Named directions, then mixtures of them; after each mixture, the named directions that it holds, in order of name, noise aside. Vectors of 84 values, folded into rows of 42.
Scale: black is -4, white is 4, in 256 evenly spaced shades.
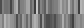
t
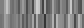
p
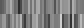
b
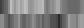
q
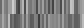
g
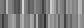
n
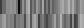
b, g, t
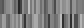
b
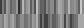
b, n, t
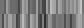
n, t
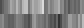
q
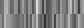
p, t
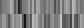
b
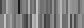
b, p, t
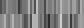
b, t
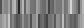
g, p, t
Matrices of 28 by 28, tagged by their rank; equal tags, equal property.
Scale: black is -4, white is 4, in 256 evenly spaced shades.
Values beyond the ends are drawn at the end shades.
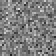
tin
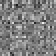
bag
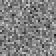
tin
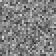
tin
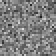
tin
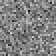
tin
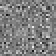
bag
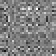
bag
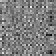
bag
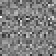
bag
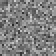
tin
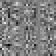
bag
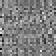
bag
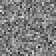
tin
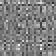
bag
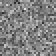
tin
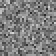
tin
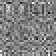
bag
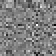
bag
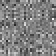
bag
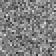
tin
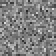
tin
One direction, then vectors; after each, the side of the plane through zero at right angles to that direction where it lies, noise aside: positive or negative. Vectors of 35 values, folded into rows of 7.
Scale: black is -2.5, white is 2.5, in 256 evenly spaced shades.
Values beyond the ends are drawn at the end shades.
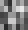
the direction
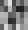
negative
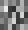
positive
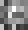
positive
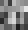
positive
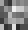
positive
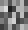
positive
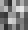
positive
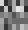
positive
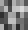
positive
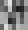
negative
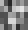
positive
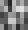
positive
